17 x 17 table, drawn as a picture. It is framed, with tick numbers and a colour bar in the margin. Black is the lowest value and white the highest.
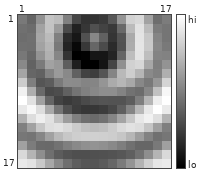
No single row or column stands out from its neighbours. The top middle is the ninth with the lowest average. Concentric rings centre on the top middle.
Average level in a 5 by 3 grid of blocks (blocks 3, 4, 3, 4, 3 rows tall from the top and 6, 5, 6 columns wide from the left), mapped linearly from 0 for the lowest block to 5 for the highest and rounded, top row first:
3 1 4 / 3 0 4 / 3 3 4 / 5 4 5 / 4 2 4
